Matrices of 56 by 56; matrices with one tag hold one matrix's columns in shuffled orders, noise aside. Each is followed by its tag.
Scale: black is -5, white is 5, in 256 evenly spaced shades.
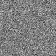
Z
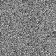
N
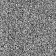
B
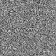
Z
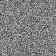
N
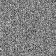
B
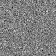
Z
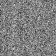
B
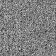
B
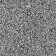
B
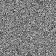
N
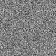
Z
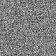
Z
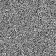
N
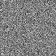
N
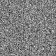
B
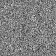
B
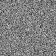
N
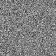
N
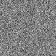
Z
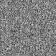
B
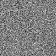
Z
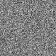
Z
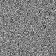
N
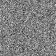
B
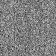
B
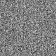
B
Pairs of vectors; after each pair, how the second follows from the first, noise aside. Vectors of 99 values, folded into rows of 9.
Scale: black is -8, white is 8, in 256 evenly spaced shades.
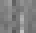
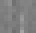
shrunk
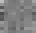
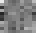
scaled up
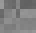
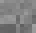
reversed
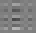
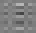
reversed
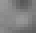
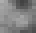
scaled up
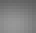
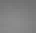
shrunk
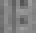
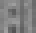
reversed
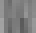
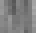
reversed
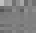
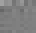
shrunk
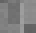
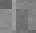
reversed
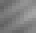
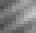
scaled up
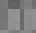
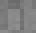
shrunk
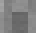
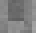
reversed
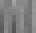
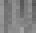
reversed
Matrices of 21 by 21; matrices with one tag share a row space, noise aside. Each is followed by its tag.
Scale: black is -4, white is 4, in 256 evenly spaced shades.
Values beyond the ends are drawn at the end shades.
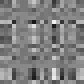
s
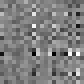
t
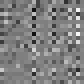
t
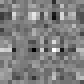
s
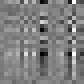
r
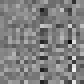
r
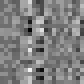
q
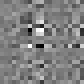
q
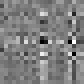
r
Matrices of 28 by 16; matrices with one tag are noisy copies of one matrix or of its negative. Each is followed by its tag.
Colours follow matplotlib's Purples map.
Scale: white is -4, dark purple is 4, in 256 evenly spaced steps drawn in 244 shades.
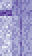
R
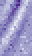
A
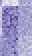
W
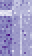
R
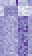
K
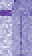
R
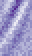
A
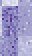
W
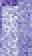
W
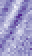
A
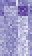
K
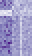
R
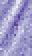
A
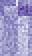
K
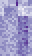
K
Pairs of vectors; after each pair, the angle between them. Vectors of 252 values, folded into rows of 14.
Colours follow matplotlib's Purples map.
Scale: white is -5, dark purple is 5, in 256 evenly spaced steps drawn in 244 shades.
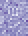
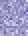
partly opposed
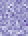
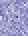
partly aligned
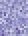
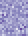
nearly opposite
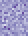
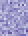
partly opposed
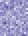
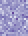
orthogonal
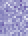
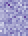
nearly opposite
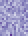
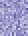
partly opposed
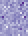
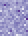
orthogonal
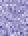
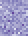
partly aligned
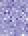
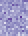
partly aligned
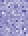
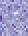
partly aligned
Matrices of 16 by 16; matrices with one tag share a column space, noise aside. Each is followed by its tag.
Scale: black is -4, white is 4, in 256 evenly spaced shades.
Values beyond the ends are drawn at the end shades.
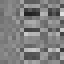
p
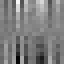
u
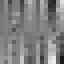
u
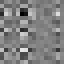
p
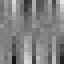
u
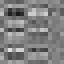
p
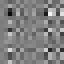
p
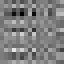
p
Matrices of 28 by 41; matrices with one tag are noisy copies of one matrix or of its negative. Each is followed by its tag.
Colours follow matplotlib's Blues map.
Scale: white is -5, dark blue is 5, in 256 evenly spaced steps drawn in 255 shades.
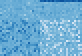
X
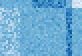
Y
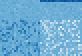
X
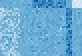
Y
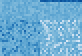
X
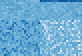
X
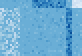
Y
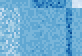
Y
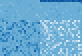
X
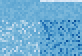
X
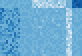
Y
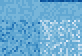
X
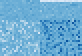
X
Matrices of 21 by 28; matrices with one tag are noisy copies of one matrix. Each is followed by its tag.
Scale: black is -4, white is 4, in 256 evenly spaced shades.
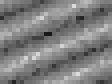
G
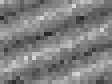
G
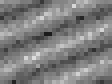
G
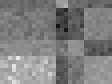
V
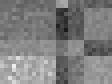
V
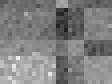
V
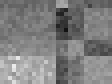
V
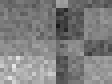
V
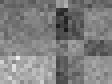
V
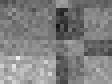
V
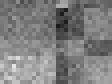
V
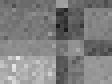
V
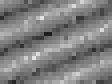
G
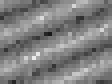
G
